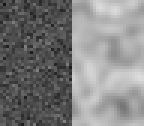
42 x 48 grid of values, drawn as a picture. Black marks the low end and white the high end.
The table splits into one row of 2 panels. Panel 1,1: low, fine-grained. Panel 1,2: high, blotchy.
